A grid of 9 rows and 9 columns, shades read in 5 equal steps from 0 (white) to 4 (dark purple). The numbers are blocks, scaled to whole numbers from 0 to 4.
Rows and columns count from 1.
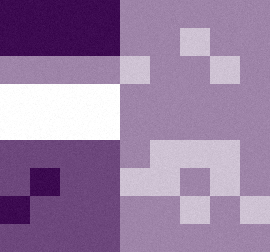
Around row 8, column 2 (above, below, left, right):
4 3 4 3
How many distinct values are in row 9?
2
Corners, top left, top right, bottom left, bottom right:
4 2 3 2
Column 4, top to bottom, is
4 4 2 0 0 3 3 3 3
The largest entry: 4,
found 10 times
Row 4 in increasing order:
0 0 0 0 2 2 2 2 2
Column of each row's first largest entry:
1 1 1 5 5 1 2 1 1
